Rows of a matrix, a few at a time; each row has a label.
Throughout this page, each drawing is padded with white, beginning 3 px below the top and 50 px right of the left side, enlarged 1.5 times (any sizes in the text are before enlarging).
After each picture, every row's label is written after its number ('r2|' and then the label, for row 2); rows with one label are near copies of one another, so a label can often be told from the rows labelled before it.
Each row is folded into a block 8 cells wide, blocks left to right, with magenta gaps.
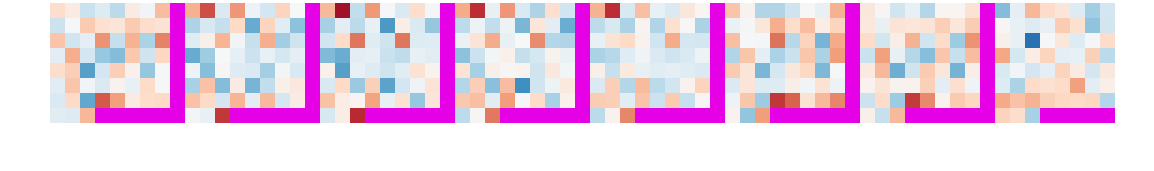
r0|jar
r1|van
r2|van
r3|van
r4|van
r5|jar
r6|jar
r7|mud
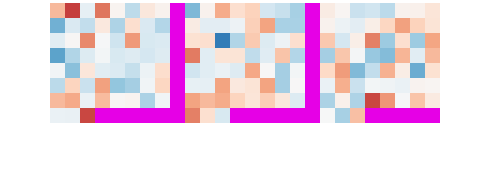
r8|van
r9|mud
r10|jar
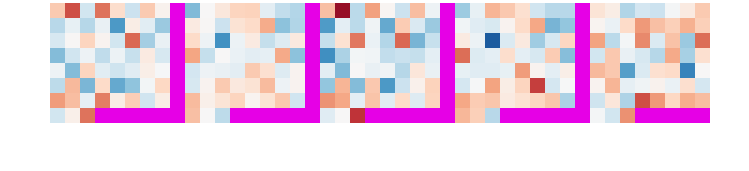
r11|van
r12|mud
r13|van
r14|mud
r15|jar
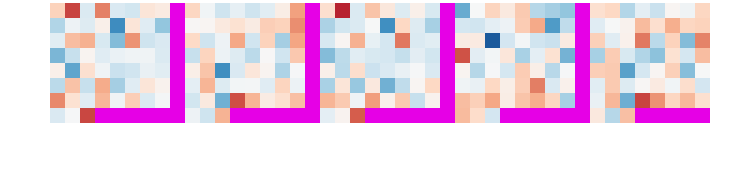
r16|van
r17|jar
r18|van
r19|mud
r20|jar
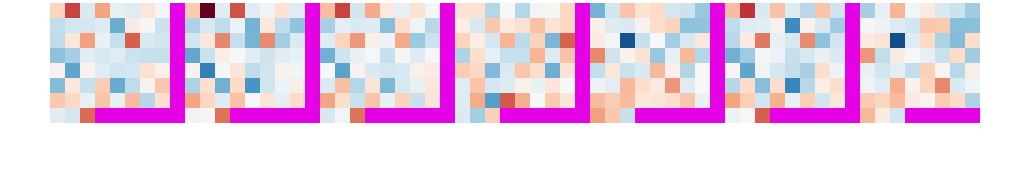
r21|van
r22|van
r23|van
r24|jar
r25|mud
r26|van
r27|mud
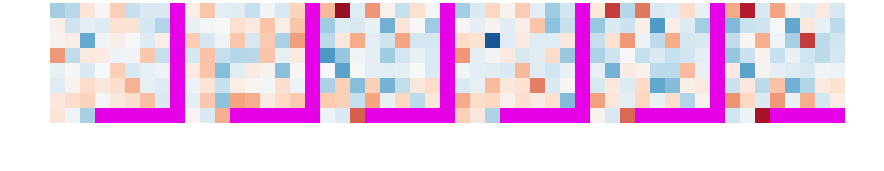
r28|mud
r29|jar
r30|van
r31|mud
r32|van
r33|van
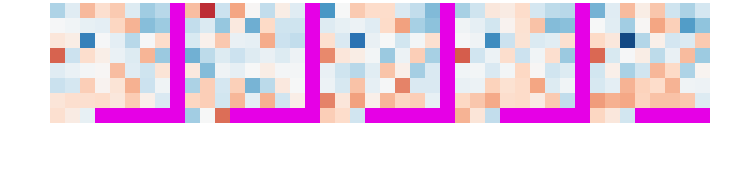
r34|mud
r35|van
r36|mud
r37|mud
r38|mud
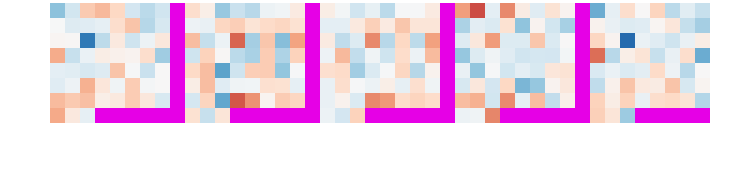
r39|mud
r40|jar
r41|jar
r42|van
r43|mud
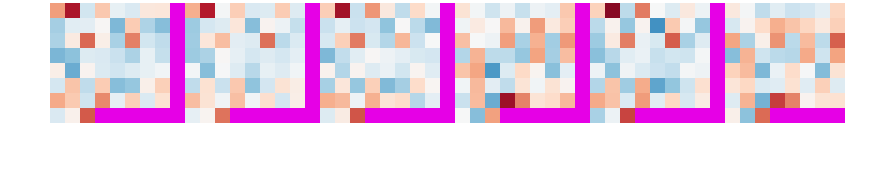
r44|van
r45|van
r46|van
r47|jar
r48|van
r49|jar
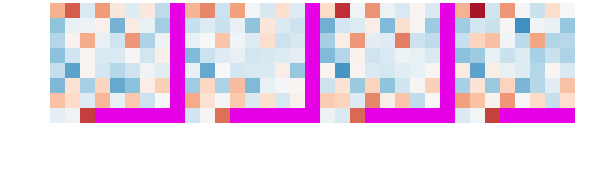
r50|van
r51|van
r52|van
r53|van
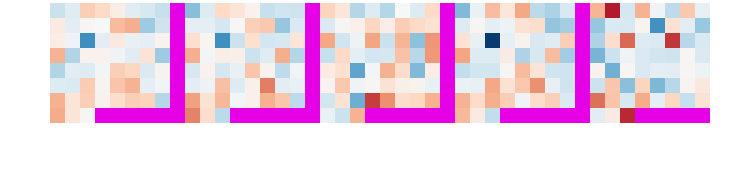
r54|mud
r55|mud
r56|jar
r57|mud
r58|van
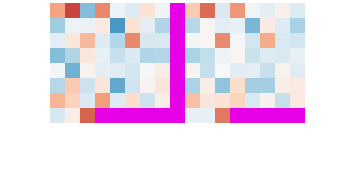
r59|van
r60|van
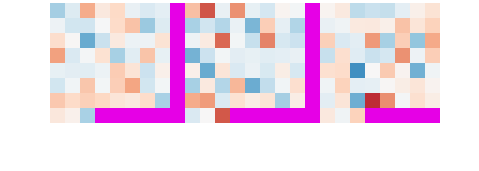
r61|mud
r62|van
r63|jar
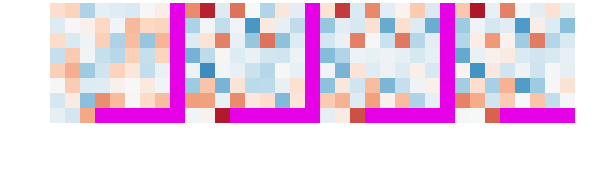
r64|jar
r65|van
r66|van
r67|van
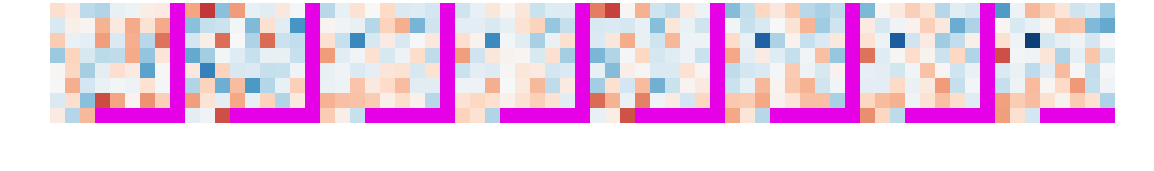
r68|jar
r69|van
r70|mud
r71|mud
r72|van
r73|mud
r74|mud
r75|mud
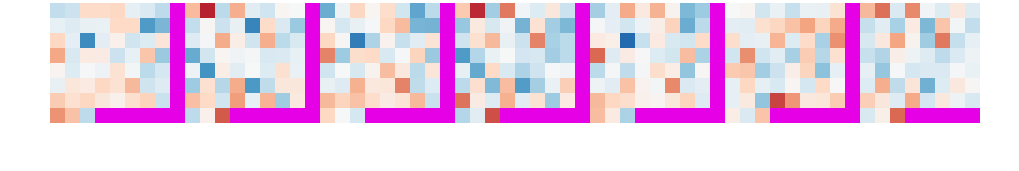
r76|mud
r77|van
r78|mud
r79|van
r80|mud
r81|jar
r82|van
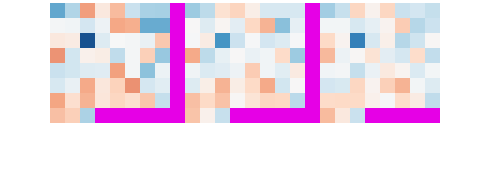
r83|mud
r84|mud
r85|mud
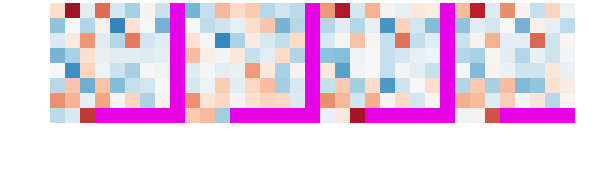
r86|van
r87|mud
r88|van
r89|van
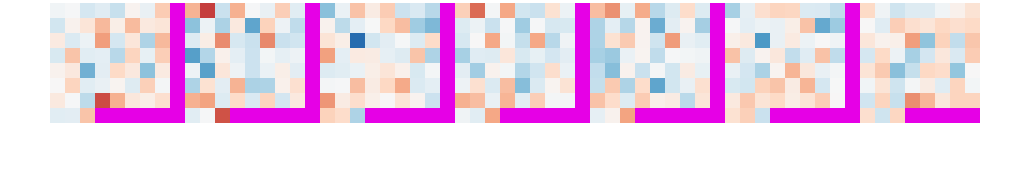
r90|jar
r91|van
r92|mud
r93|van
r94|van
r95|mud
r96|jar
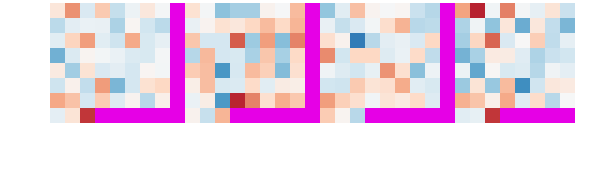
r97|van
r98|jar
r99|mud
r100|van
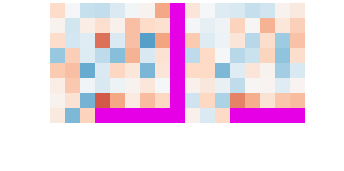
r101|jar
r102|jar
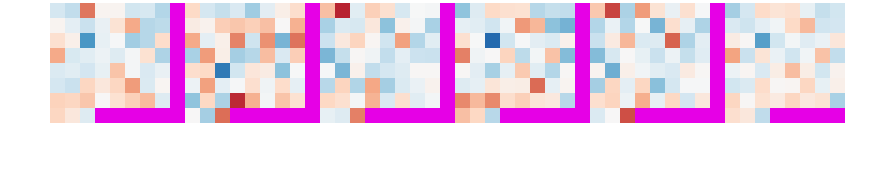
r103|mud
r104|jar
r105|van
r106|mud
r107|van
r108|mud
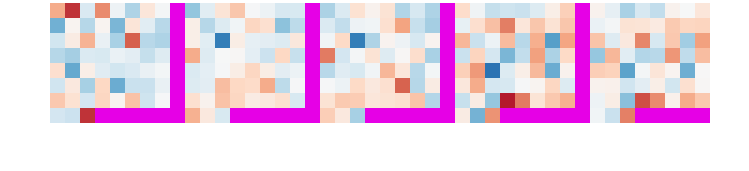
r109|van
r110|mud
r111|mud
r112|jar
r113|jar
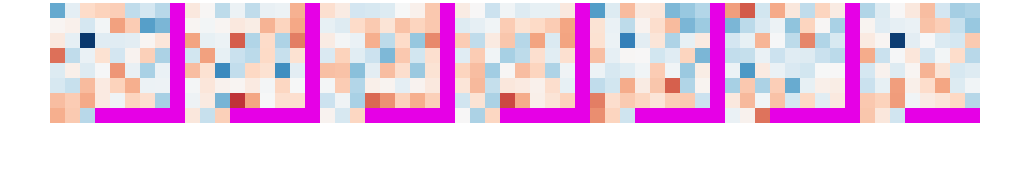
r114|mud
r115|jar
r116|jar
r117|jar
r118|mud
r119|van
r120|mud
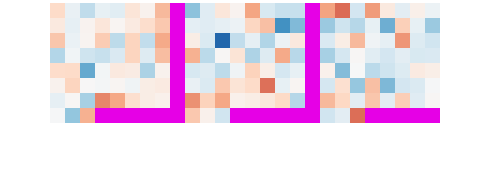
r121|jar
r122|mud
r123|van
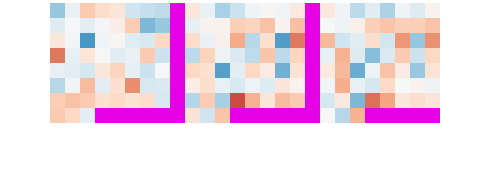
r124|mud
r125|jar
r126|jar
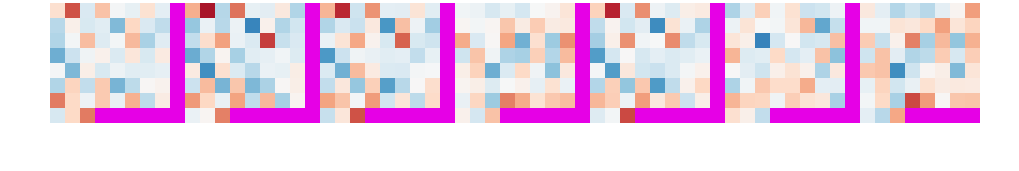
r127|van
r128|van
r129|van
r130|jar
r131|van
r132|mud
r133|jar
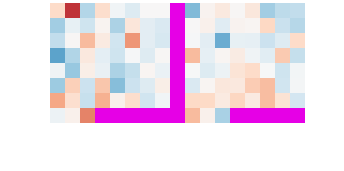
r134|van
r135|mud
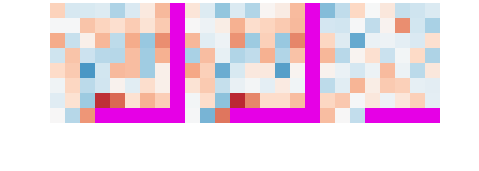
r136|jar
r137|jar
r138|mud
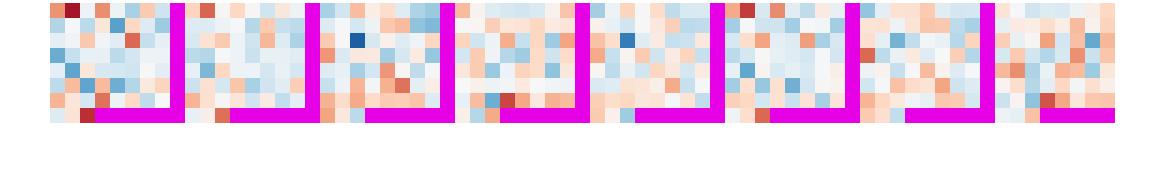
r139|van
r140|van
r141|mud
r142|jar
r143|mud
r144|van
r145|mud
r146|jar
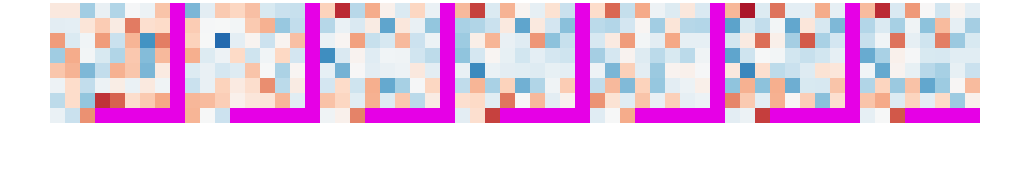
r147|jar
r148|mud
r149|van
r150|van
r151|van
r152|van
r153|van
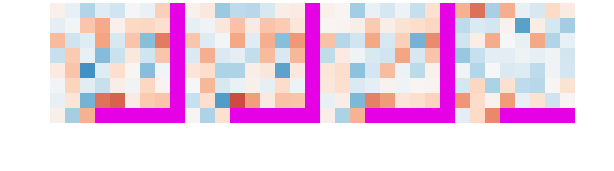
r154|jar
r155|jar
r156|jar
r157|van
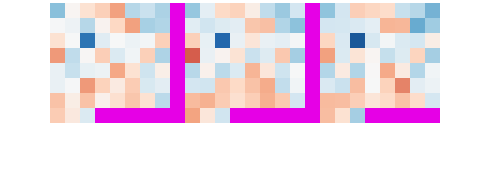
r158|mud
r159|mud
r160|mud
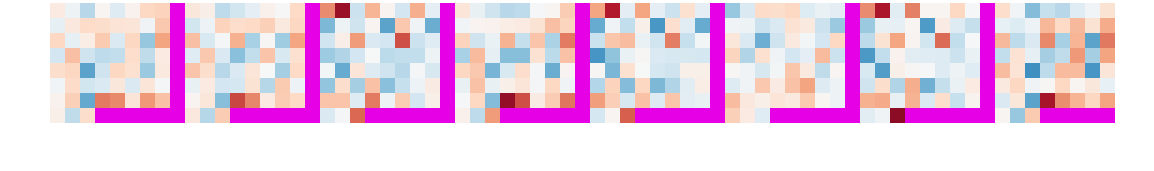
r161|jar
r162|jar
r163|van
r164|jar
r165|van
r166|mud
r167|van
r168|jar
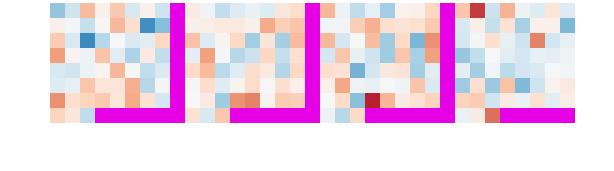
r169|mud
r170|jar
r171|jar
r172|van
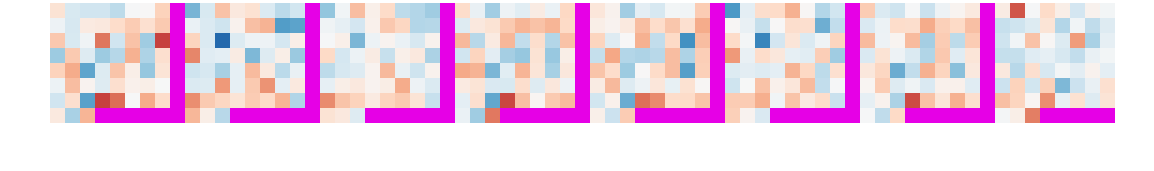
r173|jar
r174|mud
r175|mud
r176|jar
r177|jar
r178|mud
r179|jar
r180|van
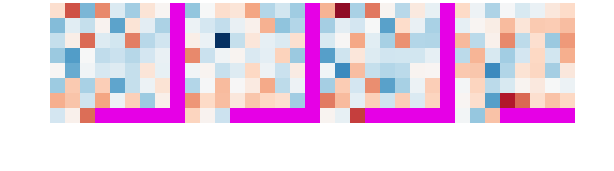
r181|van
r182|mud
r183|van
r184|jar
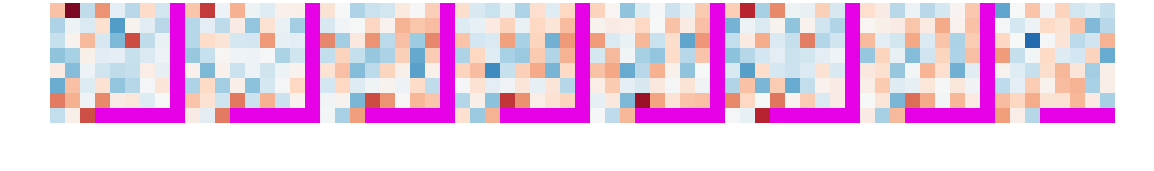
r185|van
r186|van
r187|jar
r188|jar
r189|jar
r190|van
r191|jar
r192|mud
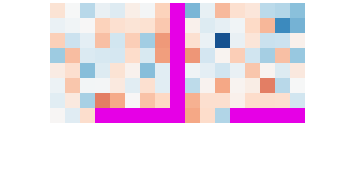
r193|jar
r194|mud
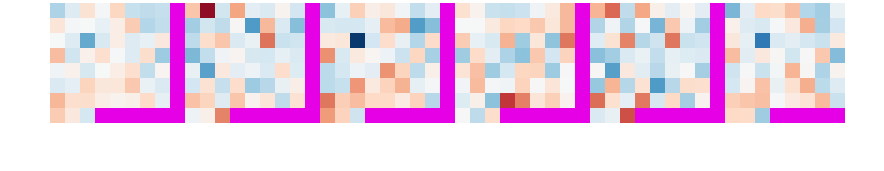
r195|mud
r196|van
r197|mud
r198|jar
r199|van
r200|mud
